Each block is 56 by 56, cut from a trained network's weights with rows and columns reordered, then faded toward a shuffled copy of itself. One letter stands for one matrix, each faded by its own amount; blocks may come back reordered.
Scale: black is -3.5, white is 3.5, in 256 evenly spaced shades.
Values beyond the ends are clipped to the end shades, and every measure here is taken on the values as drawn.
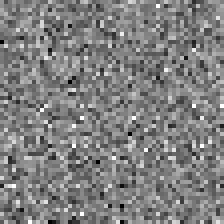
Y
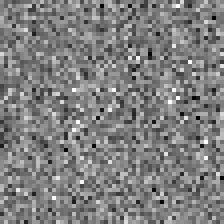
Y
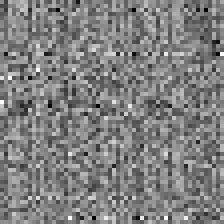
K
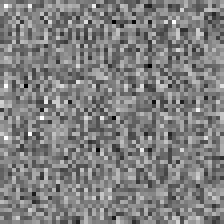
K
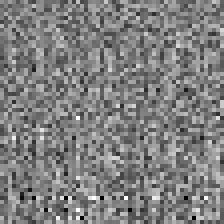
K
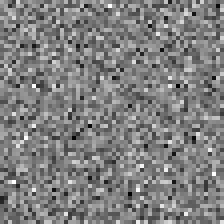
Y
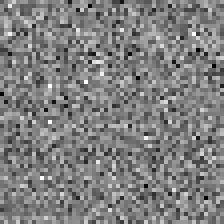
Y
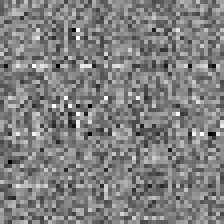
K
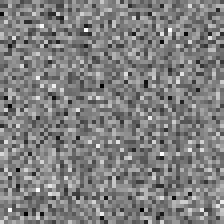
Y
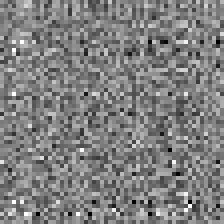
K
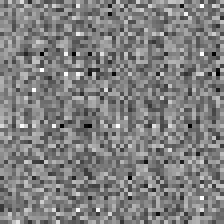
K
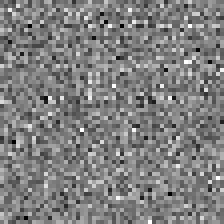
Y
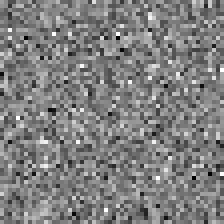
Y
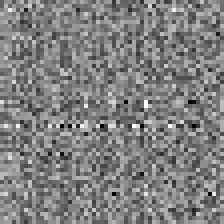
K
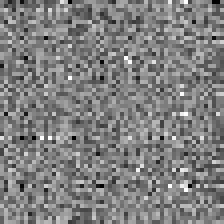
K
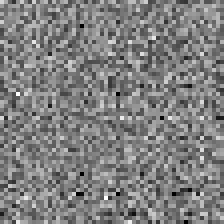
K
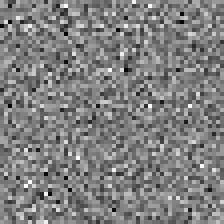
Y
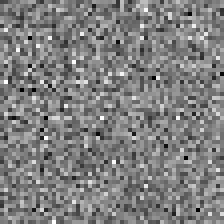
Y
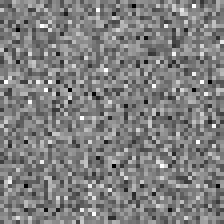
Y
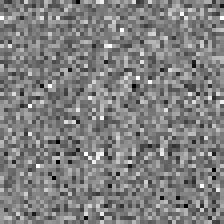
Y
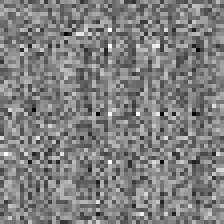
K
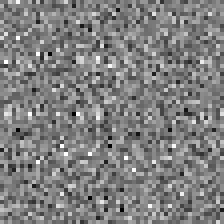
Y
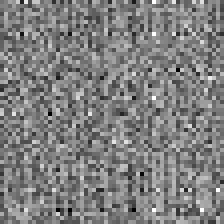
K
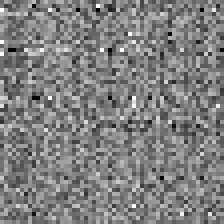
K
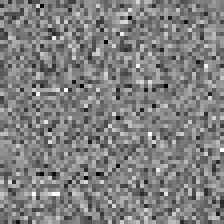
Y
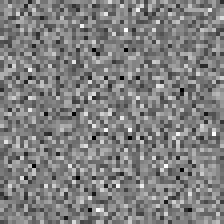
Y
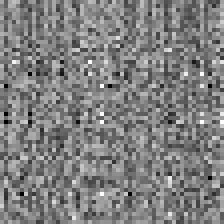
K
